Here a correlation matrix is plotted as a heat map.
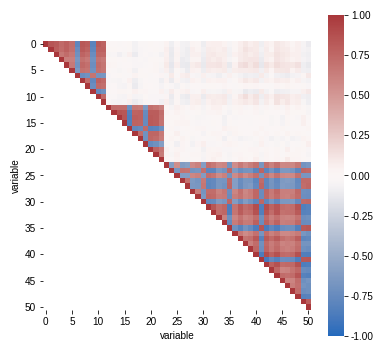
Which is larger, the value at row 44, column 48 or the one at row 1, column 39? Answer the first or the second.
the first
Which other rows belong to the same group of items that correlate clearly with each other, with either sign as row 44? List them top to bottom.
23, 24, 25, 26, 27, 28, 29, 30, 31, 32, 33, 34, 35, 36, 37, 38, 39, 40, 41, 42, 43, 45, 46, 47, 48, 49, 50
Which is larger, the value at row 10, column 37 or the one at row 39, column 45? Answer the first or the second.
the second
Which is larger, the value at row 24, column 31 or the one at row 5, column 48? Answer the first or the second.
the second
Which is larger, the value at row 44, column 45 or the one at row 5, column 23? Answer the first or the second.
the first
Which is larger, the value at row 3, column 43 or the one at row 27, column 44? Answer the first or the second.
the first
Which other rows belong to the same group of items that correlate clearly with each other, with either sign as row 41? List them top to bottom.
23, 24, 25, 26, 27, 28, 29, 30, 31, 32, 33, 34, 35, 36, 37, 38, 39, 40, 42, 43, 44, 45, 46, 47, 48, 49, 50
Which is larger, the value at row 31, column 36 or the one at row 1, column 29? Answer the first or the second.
the first
